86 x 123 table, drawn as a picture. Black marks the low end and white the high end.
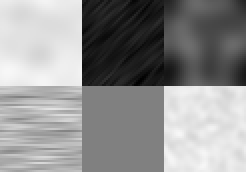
It is made of 2 by 3 panels. Panel 1,1: very high, smooth, faint in contrast. Panel 1,2: very low, slanting up to the right, faint in contrast. Panel 1,3: low, smooth. Panel 2,1: high, streaked across. Panel 2,2: middling, flat. Panel 2,3: very high, blotchy, faint in contrast.
